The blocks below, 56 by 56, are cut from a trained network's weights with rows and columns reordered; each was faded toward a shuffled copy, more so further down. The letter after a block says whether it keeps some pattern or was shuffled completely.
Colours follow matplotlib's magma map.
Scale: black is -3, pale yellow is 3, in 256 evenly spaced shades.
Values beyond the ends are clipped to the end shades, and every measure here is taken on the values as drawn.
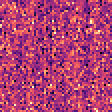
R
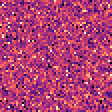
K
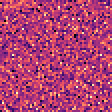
K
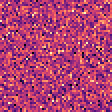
K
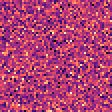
K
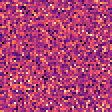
K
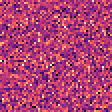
K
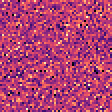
R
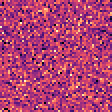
K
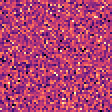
K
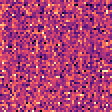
R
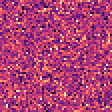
K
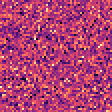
R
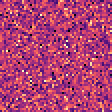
K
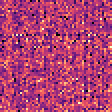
R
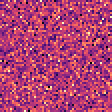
K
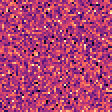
K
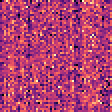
R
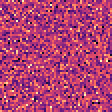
K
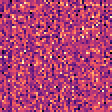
R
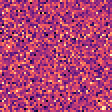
R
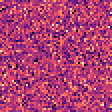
K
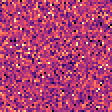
K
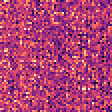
R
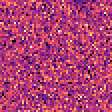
K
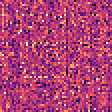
R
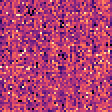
R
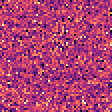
K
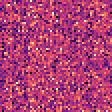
R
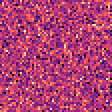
K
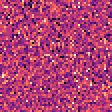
K
